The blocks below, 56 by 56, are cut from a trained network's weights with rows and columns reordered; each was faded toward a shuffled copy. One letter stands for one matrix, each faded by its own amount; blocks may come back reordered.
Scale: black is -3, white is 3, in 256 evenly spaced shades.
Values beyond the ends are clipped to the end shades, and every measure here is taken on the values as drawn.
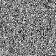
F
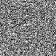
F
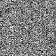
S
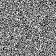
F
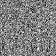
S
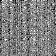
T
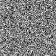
S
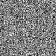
S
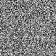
F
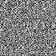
S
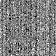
T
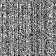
T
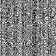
T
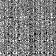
T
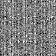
T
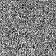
F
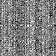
T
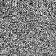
S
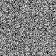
F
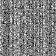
T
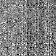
T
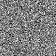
F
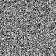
F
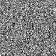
S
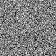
F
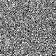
S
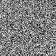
F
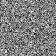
F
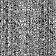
T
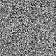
S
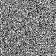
F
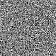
S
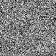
F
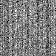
T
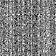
T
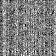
T
